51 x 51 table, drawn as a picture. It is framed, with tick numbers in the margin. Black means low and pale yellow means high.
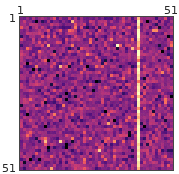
Average level on the scale: 40%. Odd lines: column 40. Histogram: skewed, a long tail of high values. Mirror symmetry: none.
